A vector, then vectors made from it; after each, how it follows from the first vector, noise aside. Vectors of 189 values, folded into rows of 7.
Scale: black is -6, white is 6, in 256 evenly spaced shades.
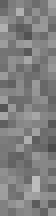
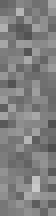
copied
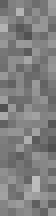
copied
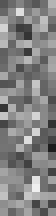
scaled up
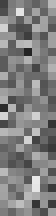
scaled up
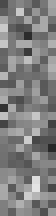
scaled up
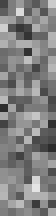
scaled up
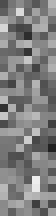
scaled up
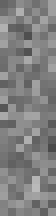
copied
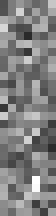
scaled up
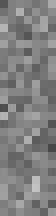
copied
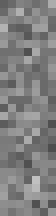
copied
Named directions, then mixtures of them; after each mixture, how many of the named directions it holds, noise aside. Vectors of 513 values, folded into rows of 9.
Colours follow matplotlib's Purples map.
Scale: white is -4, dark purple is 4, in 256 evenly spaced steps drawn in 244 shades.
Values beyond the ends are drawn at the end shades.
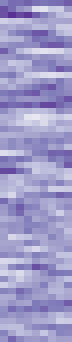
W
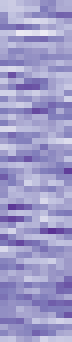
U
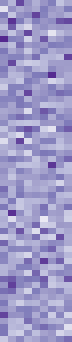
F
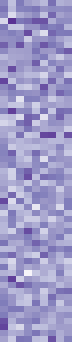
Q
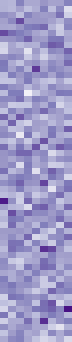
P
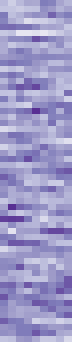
one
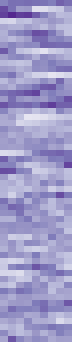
one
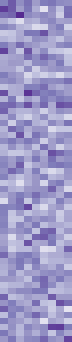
two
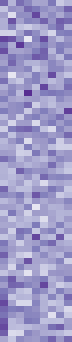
three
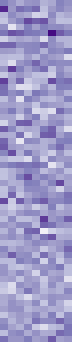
three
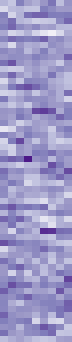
two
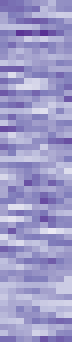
one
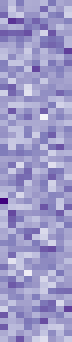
two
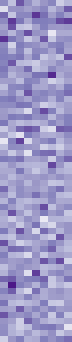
one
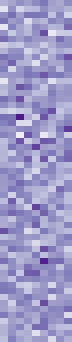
three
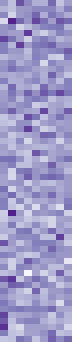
two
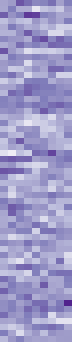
three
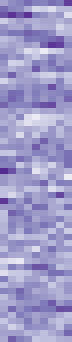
two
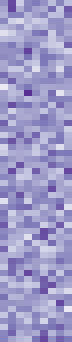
two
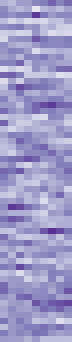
two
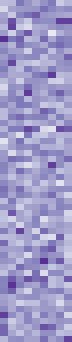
one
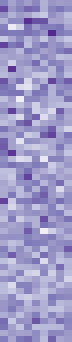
three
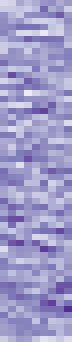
two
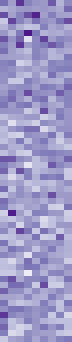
three
